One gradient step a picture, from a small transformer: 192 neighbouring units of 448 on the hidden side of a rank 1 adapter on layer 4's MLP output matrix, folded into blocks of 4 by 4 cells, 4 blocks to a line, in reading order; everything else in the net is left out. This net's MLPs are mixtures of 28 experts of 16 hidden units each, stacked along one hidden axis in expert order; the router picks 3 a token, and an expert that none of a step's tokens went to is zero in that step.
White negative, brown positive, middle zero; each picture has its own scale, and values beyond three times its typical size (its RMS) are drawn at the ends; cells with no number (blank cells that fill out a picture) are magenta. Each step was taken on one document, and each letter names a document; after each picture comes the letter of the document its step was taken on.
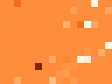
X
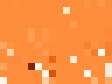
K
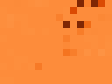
X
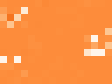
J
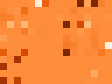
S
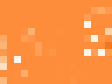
J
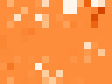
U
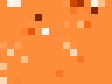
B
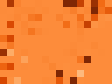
B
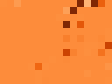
X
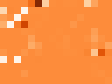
J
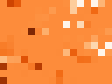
B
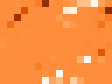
U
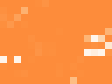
J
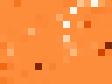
X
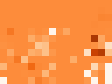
K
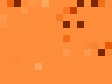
X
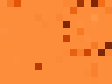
X
